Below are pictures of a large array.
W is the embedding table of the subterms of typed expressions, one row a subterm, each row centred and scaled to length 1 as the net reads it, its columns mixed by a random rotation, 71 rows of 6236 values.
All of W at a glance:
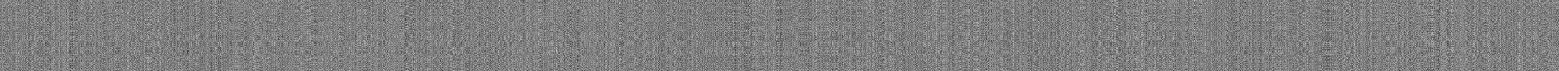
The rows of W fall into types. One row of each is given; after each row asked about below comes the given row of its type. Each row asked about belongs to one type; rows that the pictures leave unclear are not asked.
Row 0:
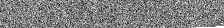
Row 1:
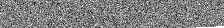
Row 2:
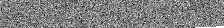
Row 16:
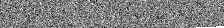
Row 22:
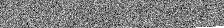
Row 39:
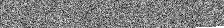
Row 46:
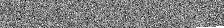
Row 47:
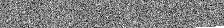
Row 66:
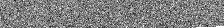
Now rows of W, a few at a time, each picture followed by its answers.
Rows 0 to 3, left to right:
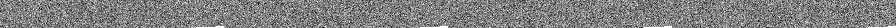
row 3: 47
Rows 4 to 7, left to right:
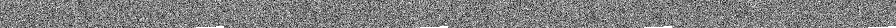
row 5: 0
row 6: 47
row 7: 1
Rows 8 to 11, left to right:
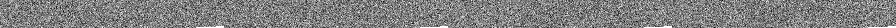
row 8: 1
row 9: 0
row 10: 66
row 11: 0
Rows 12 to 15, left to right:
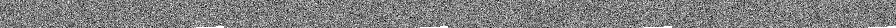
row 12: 46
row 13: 16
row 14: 0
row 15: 47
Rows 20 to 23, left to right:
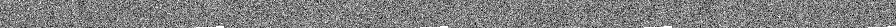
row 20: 0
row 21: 16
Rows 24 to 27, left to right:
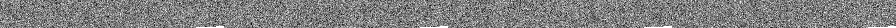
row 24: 46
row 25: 22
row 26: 47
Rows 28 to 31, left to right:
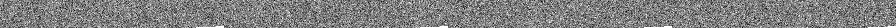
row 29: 0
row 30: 16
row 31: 22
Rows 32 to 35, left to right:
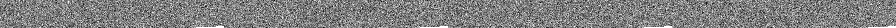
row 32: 46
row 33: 0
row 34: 46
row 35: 1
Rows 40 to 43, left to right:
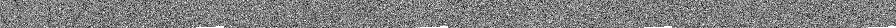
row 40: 66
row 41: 0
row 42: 16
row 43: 16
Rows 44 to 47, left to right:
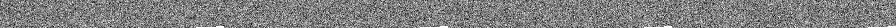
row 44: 46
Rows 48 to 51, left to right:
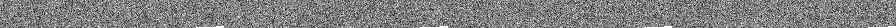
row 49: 66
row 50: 47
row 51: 47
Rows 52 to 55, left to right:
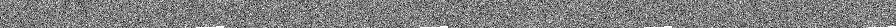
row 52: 39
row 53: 46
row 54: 16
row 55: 46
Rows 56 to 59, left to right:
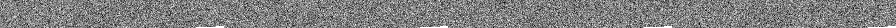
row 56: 66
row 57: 1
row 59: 22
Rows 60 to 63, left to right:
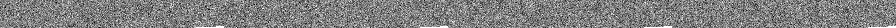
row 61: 46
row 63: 47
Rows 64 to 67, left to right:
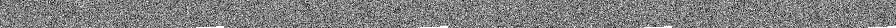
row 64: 1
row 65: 47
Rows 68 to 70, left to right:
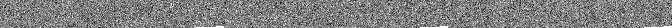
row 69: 22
